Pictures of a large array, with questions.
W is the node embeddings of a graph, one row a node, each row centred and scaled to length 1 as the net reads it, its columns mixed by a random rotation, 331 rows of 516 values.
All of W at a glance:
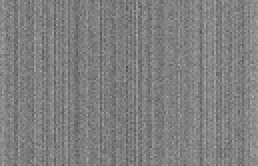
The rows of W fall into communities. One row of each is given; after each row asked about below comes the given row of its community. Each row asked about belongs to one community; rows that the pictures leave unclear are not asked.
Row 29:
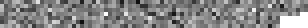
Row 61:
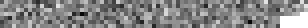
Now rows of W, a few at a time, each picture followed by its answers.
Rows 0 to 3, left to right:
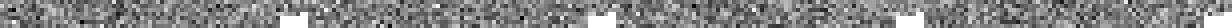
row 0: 29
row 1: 61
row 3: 29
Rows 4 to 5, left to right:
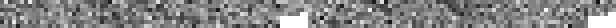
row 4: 61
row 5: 29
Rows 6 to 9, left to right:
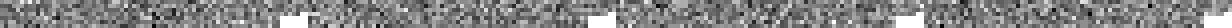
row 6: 29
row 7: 61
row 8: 61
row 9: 61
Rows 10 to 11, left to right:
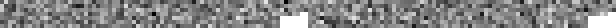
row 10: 29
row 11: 29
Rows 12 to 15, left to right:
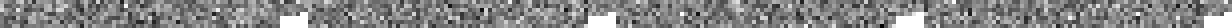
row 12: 29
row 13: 29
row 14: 61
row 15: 61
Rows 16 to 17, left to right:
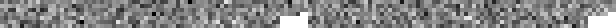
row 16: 29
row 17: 61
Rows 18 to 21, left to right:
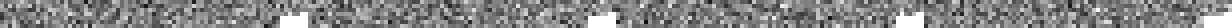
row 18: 29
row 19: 29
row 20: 61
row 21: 61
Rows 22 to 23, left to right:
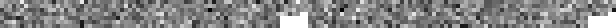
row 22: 29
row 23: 29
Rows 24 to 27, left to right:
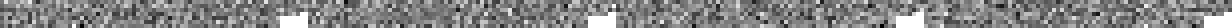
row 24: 61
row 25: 61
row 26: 61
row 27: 29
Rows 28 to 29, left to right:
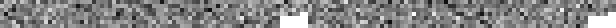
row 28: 29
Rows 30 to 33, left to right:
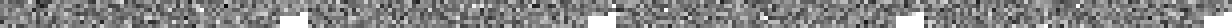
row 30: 61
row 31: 61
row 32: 61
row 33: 61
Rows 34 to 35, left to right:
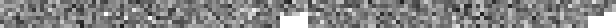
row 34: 29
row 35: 61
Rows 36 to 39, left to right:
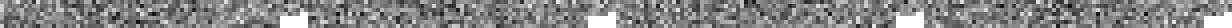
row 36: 29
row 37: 61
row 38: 29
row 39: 29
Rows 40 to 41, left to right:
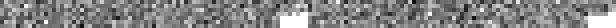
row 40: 61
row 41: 61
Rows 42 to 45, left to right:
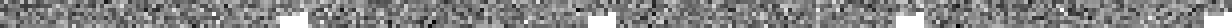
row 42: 61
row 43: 29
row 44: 61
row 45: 29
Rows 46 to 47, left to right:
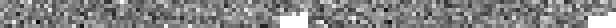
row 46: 61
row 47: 29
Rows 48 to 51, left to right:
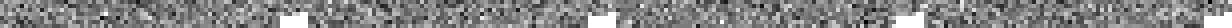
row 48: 29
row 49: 29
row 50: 61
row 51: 29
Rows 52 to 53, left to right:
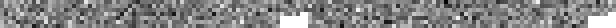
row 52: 29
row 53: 29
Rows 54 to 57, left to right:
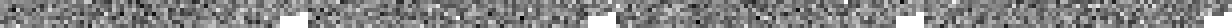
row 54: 29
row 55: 61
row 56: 29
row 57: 61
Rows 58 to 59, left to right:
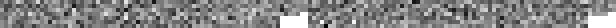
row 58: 29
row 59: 61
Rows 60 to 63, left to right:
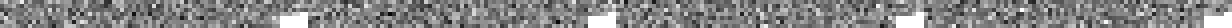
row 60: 61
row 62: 61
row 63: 61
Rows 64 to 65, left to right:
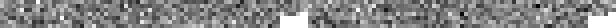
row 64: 29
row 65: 29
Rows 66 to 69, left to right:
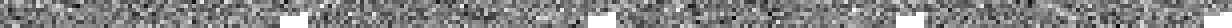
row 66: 29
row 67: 61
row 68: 29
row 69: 61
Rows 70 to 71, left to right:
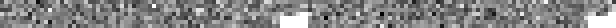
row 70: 61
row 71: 61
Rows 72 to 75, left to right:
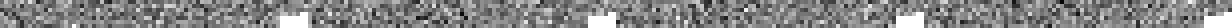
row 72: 61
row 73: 29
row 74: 29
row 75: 29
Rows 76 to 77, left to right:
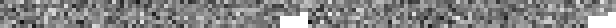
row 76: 29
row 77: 29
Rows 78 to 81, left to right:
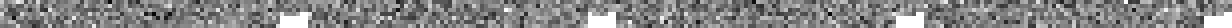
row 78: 29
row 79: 61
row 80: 29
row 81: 29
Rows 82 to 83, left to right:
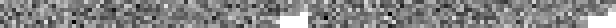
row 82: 61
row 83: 61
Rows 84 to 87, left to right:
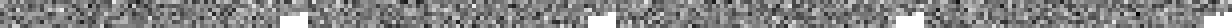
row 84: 29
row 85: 61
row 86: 61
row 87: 29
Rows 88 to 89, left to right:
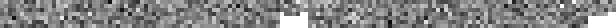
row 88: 29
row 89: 29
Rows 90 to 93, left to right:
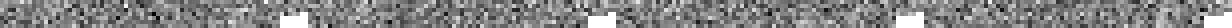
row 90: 29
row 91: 29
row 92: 29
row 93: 29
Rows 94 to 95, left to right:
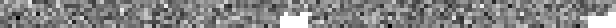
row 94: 61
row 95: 61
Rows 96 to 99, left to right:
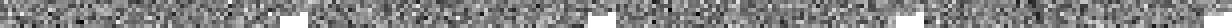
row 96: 29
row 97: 29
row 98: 61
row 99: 61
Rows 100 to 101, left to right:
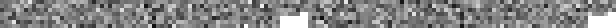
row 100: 61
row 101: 29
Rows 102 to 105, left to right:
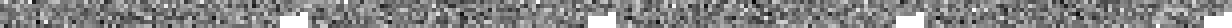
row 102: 61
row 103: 29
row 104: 29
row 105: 29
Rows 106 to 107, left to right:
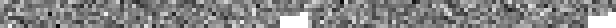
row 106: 29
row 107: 29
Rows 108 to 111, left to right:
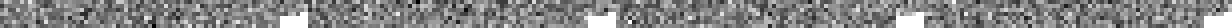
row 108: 61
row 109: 61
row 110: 29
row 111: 61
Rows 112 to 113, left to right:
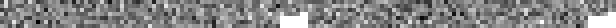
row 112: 61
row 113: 29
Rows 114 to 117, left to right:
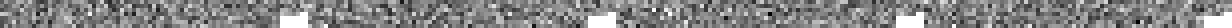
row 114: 61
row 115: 29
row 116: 29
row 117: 61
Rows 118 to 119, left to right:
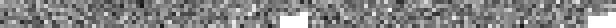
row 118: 29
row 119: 61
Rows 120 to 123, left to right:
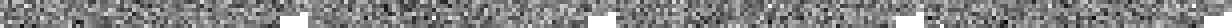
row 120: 29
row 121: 29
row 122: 61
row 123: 29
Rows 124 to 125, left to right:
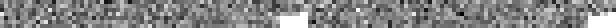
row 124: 61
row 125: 29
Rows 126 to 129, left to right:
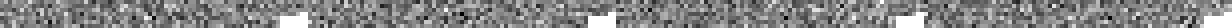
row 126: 61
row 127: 29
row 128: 61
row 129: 61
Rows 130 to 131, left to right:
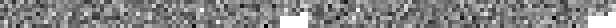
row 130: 61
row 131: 61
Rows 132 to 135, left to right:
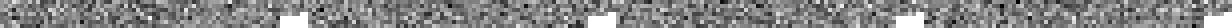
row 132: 29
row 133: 29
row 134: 29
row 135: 29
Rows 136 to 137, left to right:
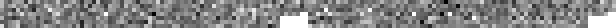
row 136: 29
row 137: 29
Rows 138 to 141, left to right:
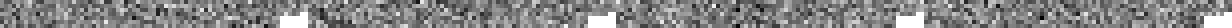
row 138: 61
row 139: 29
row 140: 29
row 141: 29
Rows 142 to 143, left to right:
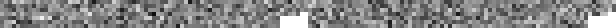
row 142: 29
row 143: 29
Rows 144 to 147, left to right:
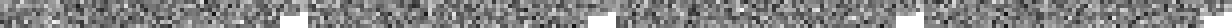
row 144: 29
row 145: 61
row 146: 61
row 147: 61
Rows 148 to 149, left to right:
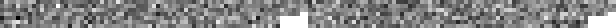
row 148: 61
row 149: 61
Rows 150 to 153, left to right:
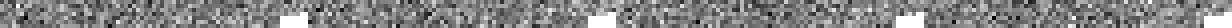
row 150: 29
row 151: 29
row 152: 29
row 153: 61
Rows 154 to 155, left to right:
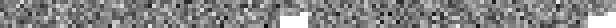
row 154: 61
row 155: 61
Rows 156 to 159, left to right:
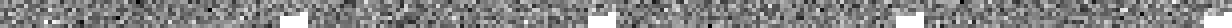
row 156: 29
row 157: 61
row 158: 61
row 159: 61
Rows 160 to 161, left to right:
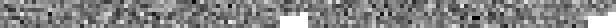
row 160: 29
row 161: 61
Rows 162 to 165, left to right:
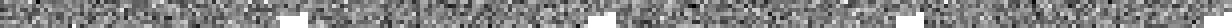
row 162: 61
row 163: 29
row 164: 29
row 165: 61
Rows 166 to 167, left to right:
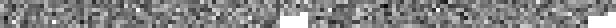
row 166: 29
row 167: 29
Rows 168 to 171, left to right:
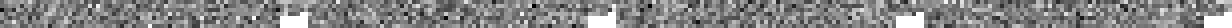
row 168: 61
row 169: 61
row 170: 29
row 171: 29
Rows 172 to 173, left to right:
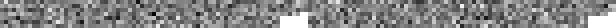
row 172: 29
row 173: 61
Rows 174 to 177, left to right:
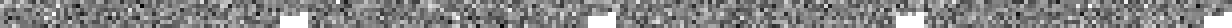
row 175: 61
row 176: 29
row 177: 61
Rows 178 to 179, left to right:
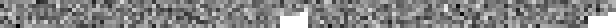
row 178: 61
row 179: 29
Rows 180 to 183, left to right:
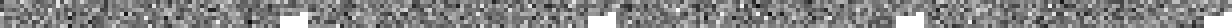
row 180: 61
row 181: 61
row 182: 29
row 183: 29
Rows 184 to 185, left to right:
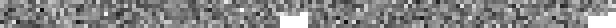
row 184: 29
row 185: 61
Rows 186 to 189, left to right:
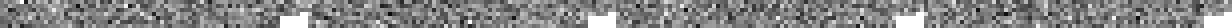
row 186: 29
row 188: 61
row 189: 61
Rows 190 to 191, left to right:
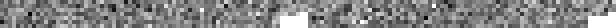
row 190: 61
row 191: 29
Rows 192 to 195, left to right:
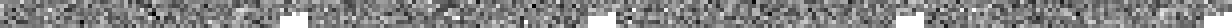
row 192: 29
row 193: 61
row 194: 29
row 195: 29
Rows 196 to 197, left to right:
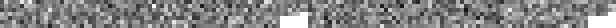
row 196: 61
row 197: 61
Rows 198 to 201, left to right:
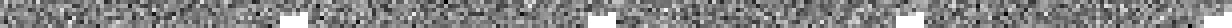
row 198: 29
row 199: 29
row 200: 29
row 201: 61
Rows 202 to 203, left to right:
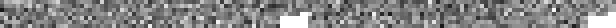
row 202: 61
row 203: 61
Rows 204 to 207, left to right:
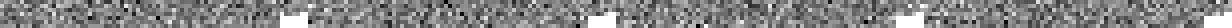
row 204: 29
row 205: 29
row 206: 61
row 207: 29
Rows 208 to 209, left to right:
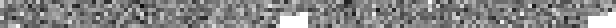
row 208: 29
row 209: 61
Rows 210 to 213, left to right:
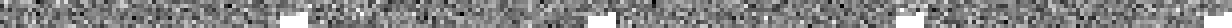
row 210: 61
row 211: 29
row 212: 61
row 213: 29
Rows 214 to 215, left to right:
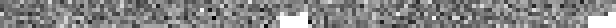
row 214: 61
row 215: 61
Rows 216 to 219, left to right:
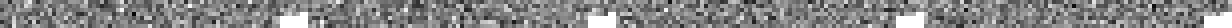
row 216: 61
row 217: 61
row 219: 29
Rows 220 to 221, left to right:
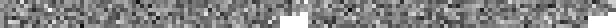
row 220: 29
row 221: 29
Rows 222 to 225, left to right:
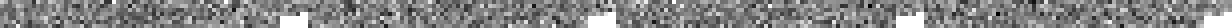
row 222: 29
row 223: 61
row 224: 61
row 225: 61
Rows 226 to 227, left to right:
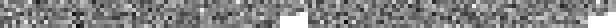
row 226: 61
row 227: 61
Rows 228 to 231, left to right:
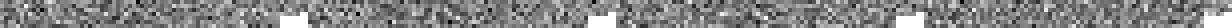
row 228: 29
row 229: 29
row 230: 29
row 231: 61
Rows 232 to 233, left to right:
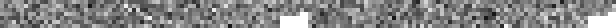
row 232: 29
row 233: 61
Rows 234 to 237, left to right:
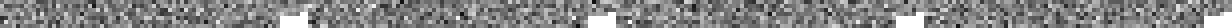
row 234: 61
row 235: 29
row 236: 29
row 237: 29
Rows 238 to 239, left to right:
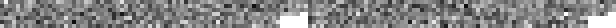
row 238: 61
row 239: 61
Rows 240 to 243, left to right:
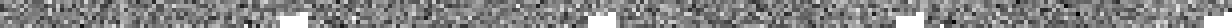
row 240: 61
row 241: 29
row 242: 29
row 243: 29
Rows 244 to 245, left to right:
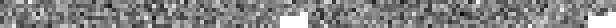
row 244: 61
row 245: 29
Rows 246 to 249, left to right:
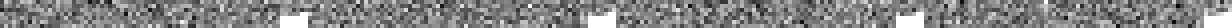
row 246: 61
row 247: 61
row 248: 29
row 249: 61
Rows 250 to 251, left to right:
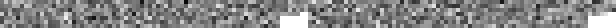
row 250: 61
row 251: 29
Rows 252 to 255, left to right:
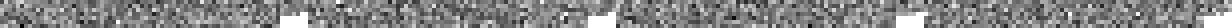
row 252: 29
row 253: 61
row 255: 61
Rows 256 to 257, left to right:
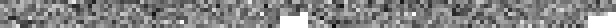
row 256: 29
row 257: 29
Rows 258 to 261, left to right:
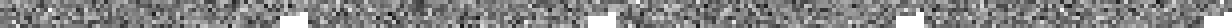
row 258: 29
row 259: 61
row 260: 29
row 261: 29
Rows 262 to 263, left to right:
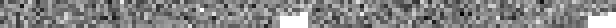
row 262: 61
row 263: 29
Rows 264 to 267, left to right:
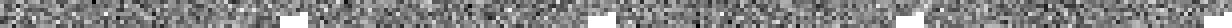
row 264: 29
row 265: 61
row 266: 29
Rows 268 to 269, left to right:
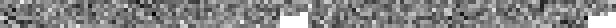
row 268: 29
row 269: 29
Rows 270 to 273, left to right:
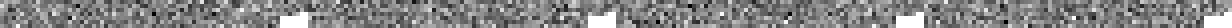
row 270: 29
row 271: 61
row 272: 29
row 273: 29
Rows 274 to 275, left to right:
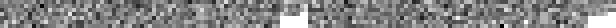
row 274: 61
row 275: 61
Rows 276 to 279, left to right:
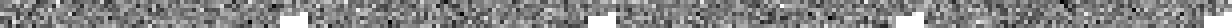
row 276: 61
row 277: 29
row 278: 61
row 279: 29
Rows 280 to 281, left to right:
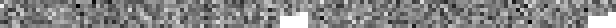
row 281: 29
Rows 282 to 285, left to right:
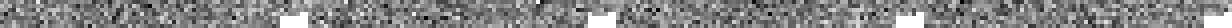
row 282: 29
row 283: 29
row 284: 29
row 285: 61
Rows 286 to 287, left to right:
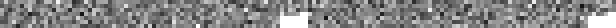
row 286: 61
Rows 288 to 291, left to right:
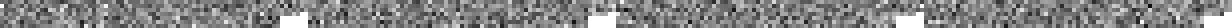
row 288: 29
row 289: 61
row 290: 61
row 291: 61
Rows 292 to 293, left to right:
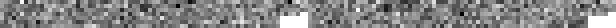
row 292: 29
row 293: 29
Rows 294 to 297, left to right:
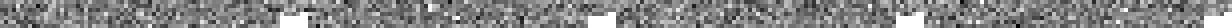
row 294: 29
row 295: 61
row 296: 29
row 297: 61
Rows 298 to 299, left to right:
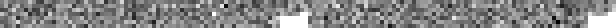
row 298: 61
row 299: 61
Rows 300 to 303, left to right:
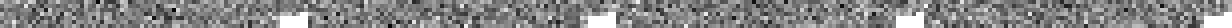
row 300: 61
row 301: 61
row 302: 29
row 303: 29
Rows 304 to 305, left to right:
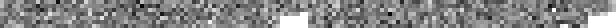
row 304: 29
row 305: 61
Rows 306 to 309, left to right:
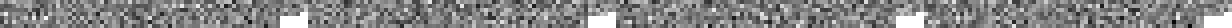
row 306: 61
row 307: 61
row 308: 61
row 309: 61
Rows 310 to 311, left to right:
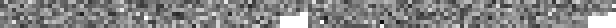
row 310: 61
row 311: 61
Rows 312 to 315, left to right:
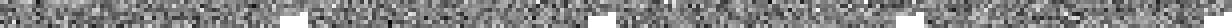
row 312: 61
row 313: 29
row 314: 61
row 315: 29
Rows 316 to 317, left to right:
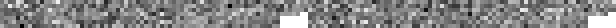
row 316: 29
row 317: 29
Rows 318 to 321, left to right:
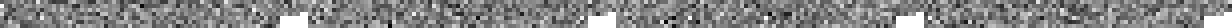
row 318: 29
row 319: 29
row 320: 29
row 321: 29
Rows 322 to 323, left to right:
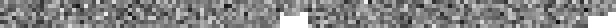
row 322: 29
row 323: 61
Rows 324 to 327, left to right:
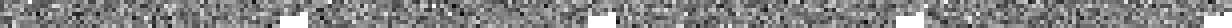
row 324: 61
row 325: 29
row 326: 61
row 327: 29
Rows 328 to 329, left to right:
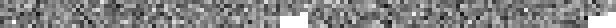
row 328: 61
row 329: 29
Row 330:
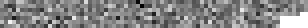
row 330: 29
